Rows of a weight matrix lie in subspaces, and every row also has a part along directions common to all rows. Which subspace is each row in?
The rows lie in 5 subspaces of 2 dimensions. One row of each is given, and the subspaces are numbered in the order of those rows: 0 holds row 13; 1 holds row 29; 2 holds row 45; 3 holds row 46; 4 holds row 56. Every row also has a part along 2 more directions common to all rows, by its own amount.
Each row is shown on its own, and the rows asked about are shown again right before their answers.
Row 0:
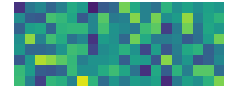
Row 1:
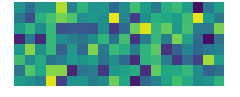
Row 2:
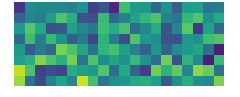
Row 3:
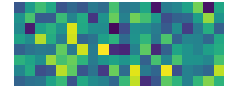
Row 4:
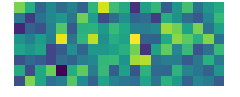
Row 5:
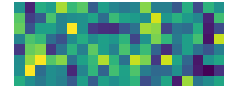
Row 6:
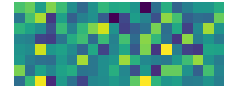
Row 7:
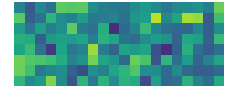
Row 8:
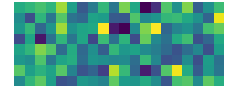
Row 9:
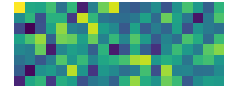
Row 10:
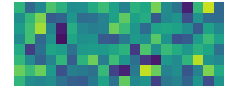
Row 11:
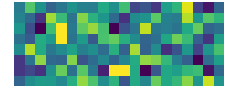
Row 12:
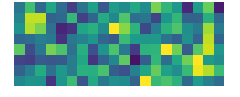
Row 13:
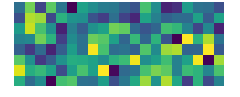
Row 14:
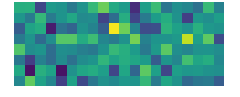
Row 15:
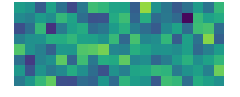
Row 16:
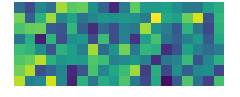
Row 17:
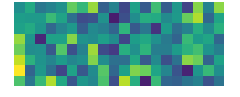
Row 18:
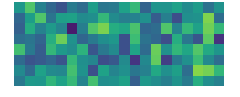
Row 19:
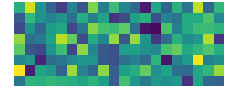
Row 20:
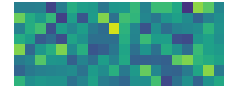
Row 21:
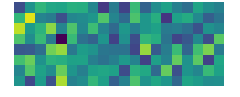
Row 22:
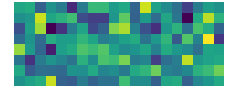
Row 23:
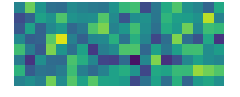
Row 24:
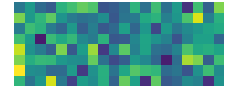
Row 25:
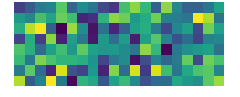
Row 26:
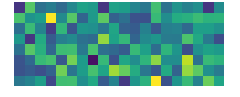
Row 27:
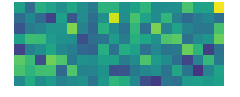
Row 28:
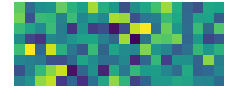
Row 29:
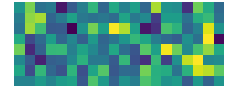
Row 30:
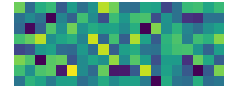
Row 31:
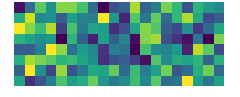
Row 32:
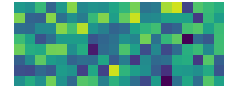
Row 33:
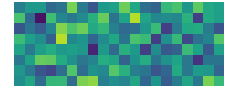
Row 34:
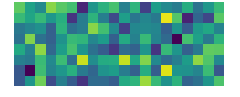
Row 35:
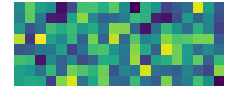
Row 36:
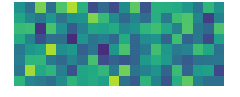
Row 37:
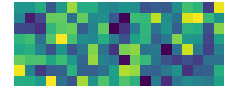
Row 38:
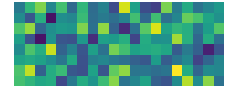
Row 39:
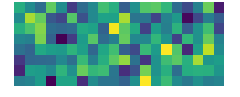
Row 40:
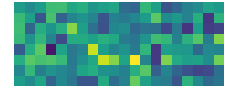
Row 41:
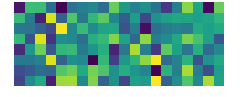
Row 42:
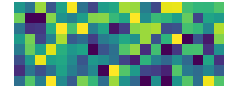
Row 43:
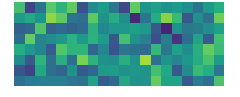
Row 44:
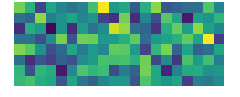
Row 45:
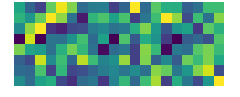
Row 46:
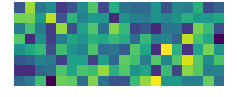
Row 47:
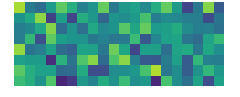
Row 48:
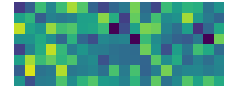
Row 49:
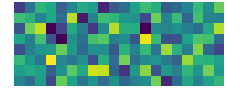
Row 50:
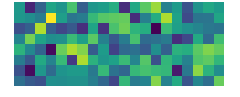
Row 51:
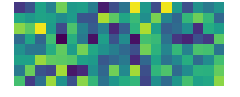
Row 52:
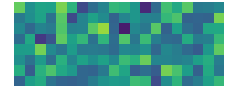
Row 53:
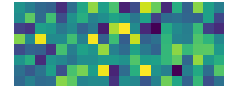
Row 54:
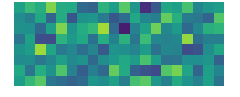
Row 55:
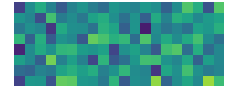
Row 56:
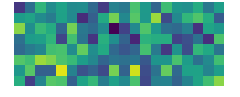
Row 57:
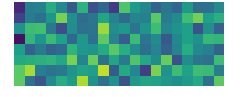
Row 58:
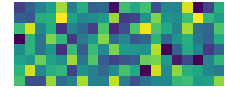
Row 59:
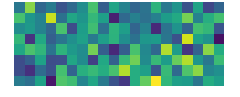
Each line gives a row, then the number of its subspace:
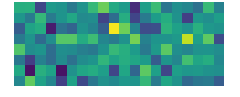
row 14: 4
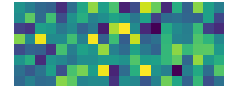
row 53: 2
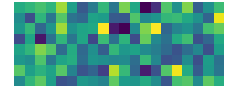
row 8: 2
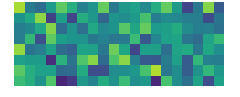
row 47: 3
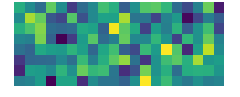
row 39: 1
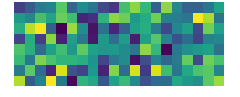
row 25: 4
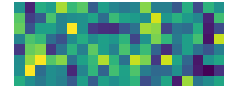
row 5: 1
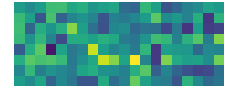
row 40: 1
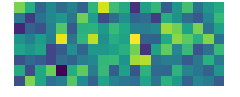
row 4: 4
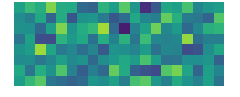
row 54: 2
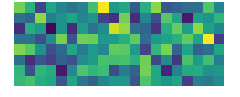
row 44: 4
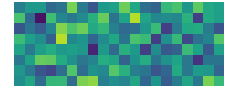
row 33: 0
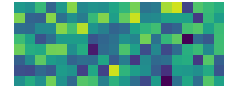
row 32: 0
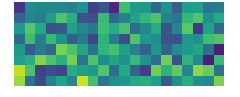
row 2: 0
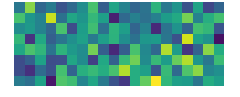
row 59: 3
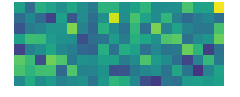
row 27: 3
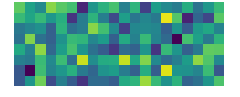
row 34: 2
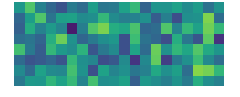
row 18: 1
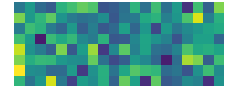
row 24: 1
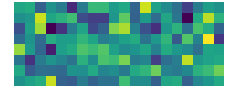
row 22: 4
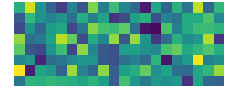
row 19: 1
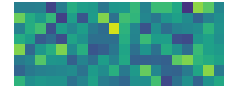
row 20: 0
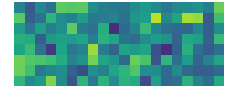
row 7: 1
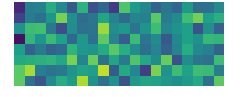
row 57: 0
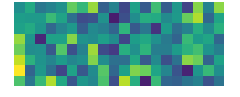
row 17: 1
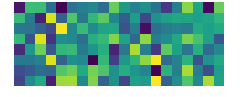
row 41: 3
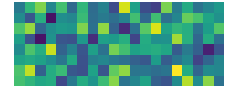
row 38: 2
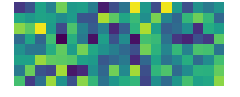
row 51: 4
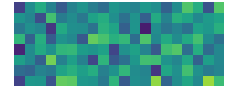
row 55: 3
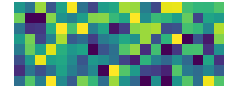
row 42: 0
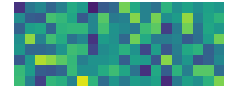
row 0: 0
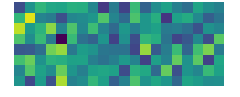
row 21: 4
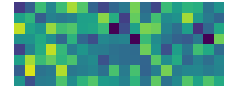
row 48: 4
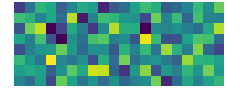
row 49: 3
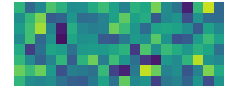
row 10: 3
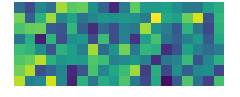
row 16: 1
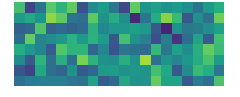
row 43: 2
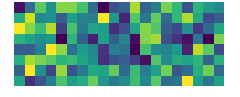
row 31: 4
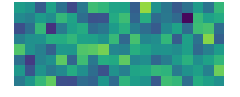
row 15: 4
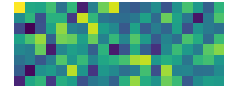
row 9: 2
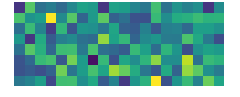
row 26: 3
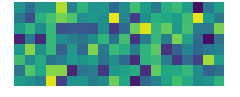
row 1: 0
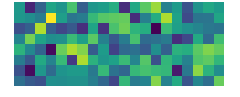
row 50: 2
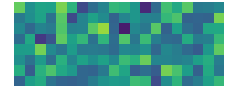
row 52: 2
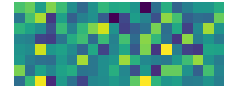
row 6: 2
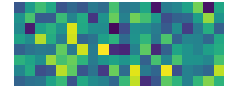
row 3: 4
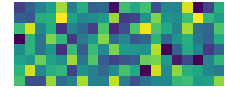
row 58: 0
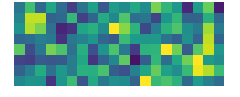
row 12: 1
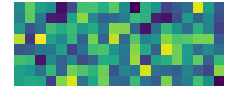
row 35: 2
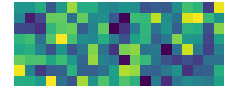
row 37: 1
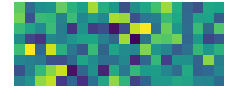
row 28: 0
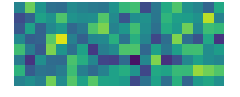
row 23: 1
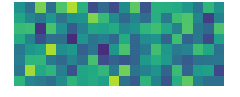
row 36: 4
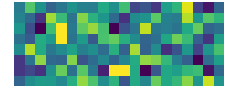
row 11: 3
